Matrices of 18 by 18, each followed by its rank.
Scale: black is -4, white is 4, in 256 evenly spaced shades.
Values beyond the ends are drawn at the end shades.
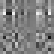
two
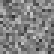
full rank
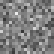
full rank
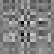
two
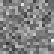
full rank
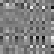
two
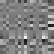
two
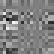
two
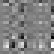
two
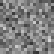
full rank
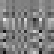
two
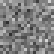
full rank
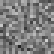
full rank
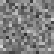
full rank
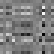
two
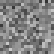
full rank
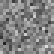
full rank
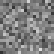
full rank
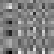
two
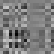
two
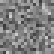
full rank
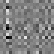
two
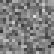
full rank
